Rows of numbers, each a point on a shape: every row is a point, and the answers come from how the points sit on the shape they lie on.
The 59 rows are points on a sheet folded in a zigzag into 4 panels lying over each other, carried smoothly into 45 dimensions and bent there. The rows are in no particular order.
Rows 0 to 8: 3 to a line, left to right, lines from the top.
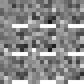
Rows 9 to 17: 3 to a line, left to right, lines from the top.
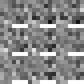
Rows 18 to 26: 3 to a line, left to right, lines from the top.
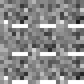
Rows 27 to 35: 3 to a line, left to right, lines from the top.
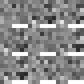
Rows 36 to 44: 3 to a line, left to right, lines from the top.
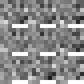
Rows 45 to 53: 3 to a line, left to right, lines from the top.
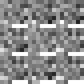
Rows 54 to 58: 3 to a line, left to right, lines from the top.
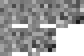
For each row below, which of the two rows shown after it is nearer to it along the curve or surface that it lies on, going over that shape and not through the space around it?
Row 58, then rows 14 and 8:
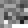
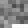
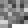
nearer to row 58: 8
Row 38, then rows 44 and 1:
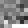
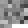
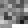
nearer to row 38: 1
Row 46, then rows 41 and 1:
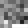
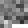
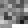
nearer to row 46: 1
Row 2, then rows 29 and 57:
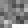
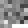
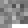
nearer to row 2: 57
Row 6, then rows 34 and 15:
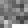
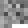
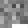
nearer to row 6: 15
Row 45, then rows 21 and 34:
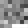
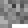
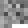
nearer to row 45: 34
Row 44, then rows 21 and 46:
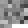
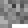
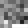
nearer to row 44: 46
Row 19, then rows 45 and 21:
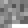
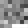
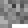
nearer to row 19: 21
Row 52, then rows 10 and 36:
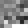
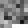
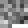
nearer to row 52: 10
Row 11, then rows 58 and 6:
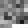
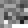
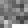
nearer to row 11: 6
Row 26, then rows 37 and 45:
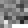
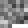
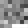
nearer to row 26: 37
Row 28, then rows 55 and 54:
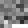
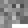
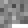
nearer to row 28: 54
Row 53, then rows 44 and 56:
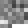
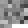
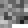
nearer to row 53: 56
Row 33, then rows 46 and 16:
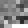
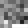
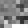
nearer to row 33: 16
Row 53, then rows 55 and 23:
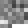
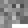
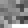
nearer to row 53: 55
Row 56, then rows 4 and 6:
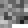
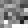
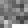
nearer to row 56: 4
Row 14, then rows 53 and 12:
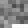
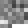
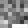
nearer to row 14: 53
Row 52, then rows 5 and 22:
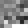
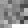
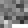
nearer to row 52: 22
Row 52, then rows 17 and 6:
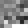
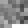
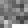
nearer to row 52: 17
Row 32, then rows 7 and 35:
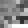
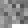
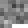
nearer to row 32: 35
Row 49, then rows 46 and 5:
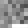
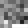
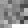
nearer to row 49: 5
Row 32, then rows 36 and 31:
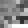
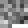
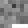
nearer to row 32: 31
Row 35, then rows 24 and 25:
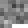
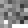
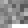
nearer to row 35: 25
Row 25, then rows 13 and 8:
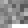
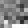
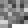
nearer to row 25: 13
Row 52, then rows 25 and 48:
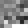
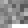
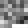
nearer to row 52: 25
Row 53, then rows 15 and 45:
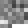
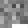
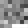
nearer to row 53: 15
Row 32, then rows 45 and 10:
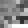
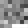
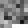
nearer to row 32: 10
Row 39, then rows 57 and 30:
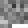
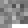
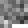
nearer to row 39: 57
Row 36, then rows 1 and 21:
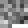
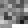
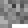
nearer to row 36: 1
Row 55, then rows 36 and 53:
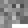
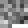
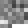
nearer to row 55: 53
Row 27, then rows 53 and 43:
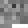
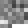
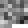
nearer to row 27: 53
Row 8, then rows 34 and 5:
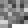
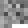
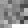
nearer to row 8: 34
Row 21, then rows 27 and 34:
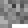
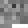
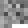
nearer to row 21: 27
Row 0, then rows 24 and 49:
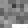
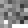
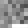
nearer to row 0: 49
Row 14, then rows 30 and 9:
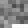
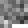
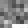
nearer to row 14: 9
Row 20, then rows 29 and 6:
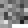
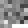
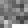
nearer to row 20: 29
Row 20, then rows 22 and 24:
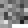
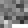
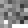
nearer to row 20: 24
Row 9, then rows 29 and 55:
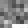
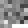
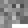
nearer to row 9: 55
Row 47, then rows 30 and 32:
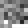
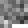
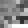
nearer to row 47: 30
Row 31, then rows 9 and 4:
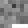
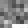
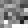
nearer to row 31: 9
